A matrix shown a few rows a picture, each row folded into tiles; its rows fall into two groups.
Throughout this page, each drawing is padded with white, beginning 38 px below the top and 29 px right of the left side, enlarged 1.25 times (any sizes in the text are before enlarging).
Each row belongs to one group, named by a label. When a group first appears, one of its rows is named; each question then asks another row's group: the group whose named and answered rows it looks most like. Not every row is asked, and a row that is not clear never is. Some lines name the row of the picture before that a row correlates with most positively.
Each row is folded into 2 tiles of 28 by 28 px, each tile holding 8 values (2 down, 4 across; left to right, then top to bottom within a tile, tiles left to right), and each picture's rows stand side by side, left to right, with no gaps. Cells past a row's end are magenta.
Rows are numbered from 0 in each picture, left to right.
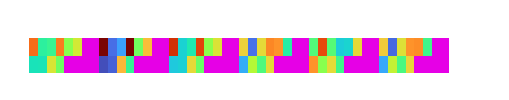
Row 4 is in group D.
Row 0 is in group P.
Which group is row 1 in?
P
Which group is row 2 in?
P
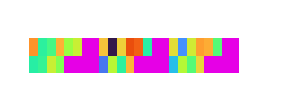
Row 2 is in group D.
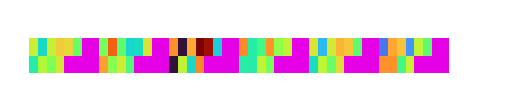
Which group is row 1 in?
D
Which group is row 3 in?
P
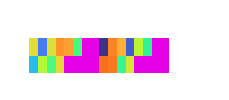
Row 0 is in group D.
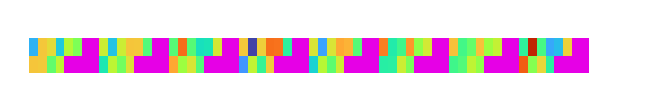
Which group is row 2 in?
D
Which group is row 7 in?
D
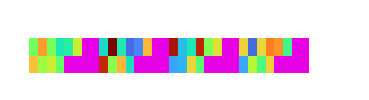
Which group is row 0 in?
D
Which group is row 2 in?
P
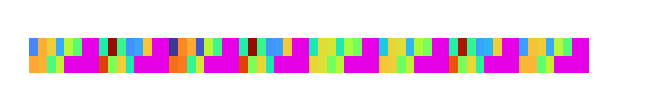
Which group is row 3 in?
D
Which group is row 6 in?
D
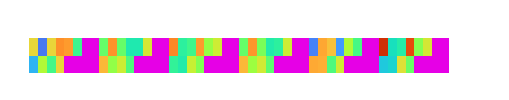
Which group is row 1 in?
D
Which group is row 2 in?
P
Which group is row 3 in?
D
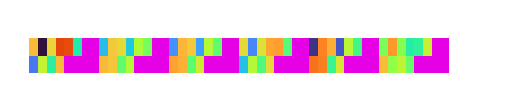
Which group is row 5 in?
D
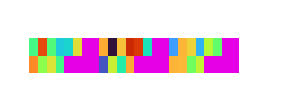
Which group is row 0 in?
D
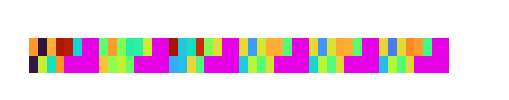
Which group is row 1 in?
D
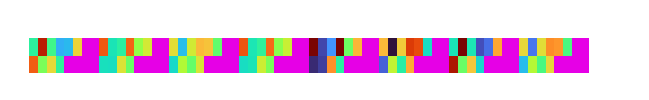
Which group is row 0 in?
D
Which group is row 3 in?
P
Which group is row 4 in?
P
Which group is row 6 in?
D
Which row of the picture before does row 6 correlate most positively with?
1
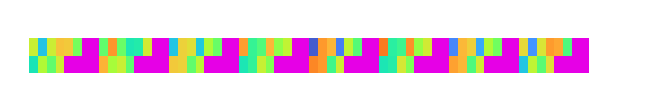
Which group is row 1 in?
D
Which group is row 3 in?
P
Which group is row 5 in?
P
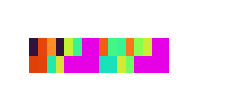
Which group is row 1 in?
P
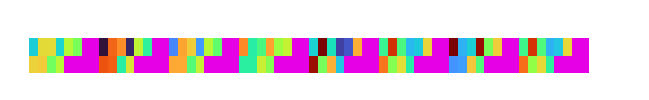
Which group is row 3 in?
P
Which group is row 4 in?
D
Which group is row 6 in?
P
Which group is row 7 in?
D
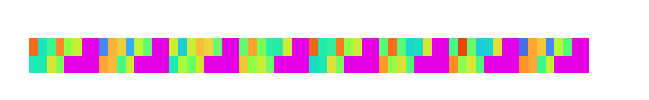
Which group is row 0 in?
P
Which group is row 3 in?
D
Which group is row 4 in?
P
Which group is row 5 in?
D
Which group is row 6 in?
D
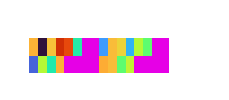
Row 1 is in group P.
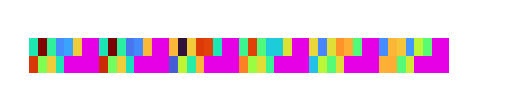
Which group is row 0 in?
D
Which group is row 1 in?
D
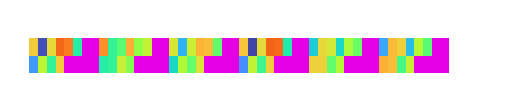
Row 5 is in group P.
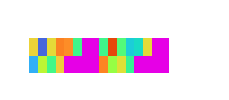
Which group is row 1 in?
D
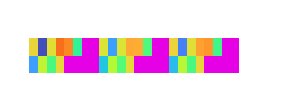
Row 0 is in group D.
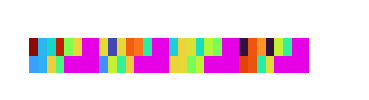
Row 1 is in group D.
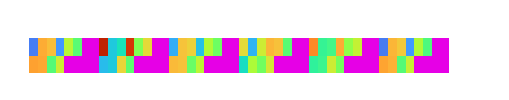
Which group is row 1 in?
P
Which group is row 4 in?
P
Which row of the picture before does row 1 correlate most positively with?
0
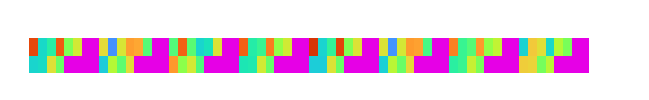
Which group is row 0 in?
P
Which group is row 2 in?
D
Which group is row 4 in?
P
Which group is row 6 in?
P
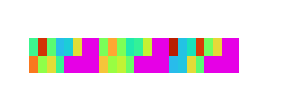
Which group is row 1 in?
D
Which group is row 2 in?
P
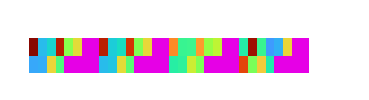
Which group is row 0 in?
P
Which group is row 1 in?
P
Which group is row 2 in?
P
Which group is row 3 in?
D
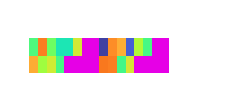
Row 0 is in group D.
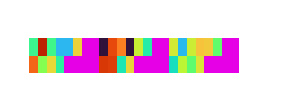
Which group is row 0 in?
D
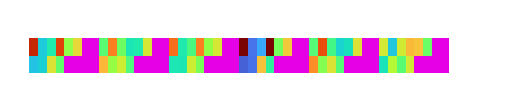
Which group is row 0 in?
P
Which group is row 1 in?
D
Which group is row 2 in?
P
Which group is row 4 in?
D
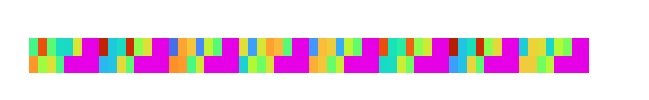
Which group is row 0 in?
D
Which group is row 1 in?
P
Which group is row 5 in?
P
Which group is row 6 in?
P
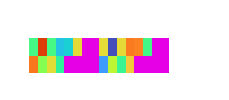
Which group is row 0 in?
D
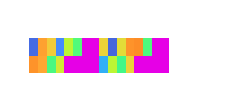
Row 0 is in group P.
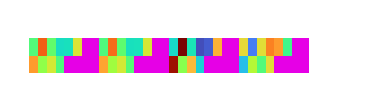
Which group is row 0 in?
D
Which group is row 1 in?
D
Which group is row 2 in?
D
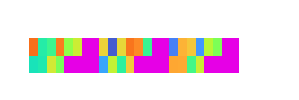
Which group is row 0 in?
P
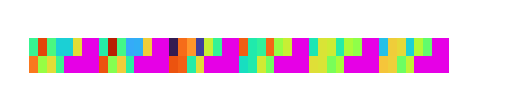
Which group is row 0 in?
D
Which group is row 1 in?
D
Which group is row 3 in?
P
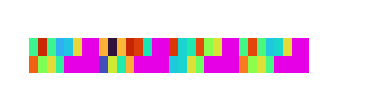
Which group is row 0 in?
D
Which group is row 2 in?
P
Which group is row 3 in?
D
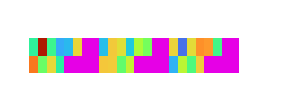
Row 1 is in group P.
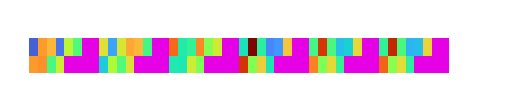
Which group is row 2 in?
P
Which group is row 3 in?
D
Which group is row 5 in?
D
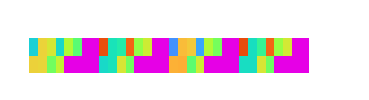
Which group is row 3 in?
P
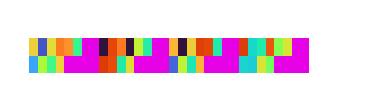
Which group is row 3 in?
P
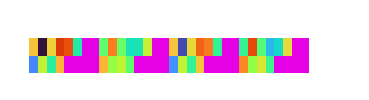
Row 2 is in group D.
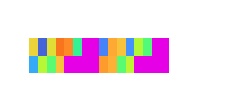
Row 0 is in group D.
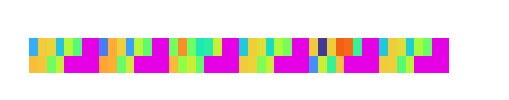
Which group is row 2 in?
D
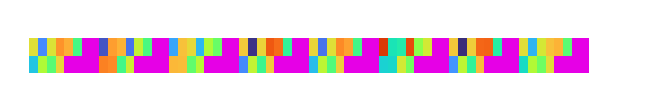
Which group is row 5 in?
P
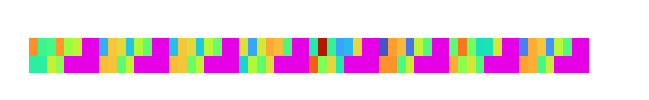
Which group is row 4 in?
D
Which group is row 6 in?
D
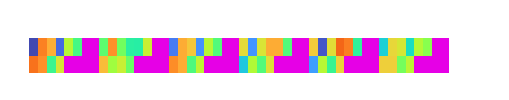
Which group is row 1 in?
D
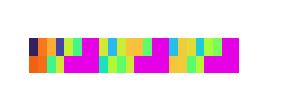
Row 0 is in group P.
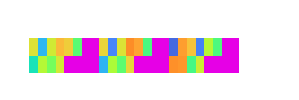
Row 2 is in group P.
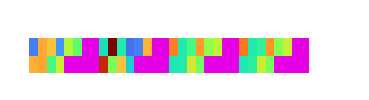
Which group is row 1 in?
D
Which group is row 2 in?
P
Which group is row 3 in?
P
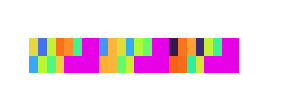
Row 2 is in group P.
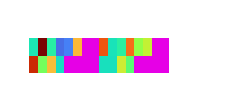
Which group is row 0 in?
D
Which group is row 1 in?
P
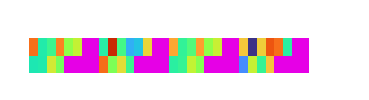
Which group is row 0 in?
P
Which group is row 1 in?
D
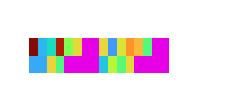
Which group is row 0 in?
P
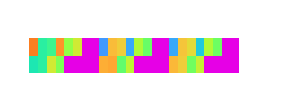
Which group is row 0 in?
P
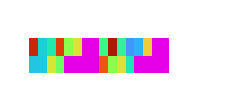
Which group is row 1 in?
D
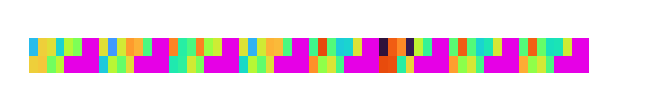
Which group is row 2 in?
P
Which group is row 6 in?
D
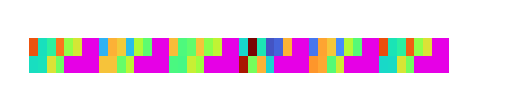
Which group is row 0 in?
P
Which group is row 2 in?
P
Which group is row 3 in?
D
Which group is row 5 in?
P
